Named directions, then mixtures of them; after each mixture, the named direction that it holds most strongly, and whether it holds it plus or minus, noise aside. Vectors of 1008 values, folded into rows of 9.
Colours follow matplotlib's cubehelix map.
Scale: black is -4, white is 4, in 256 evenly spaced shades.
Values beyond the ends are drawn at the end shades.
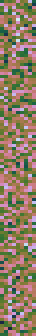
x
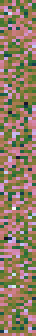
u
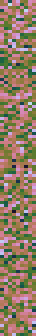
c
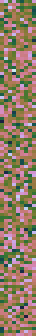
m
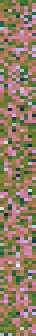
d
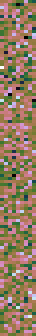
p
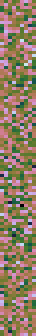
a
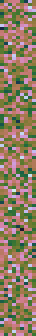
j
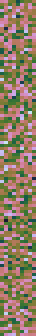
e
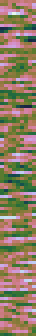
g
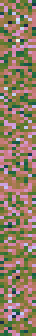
x, plus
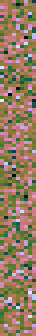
p, plus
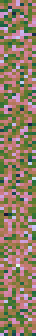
e, minus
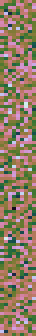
u, minus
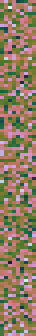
e, plus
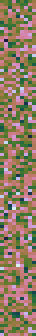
d, plus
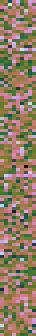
c, plus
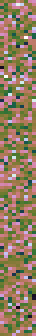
p, minus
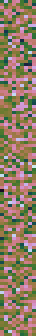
a, minus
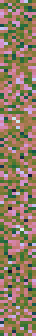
j, minus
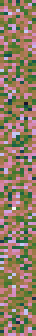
u, plus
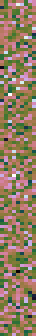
p, minus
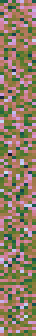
m, minus
